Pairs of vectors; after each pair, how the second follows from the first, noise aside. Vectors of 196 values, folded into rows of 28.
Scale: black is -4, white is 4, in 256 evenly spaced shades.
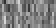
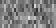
shuffled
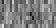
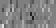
partly zeroed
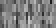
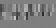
partly zeroed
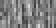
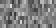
shuffled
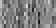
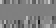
partly zeroed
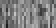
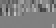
partly zeroed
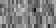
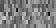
shuffled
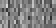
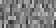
shuffled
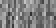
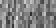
copied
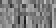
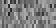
shuffled
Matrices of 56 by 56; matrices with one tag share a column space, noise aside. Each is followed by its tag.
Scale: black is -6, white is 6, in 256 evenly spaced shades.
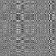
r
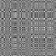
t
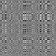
r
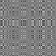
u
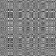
t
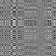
u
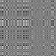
u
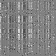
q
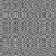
t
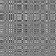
r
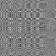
t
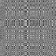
u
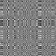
u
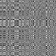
u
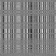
q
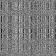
q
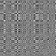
r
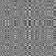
u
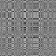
t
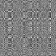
t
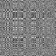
t
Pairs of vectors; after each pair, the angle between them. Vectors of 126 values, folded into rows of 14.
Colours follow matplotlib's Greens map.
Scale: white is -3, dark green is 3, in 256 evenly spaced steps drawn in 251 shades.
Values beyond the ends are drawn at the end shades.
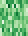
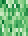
nearly opposite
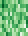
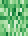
partly aligned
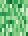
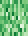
orthogonal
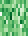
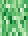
partly aligned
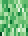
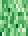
nearly parallel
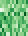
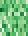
nearly opposite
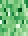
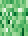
partly opposed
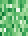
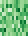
nearly opposite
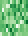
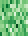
nearly opposite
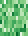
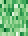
nearly opposite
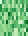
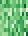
partly opposed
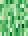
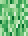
nearly parallel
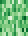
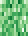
nearly opposite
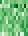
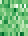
nearly opposite
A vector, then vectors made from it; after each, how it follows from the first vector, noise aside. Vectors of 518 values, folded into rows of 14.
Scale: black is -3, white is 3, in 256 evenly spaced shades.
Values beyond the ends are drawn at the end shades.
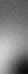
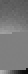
partly zeroed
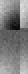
wrapped around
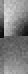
wrapped around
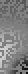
partly zeroed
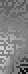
partly zeroed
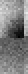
wrapped around
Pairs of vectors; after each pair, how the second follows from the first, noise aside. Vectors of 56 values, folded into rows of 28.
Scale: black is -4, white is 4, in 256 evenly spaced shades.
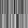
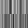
reversed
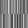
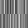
reversed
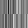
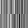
reversed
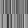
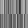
reversed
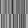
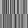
reversed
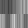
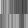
wrapped around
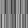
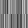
wrapped around
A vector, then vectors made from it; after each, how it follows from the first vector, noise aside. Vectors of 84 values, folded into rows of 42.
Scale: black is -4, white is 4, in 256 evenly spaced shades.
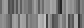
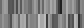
copied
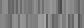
shrunk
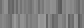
shrunk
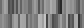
copied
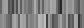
copied
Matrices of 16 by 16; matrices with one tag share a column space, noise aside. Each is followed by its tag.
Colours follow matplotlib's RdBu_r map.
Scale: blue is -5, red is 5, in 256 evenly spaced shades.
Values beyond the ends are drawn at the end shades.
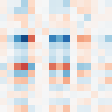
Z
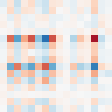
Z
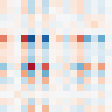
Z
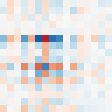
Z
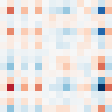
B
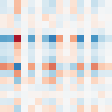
Z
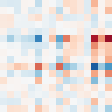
Z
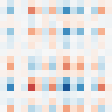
B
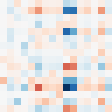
B
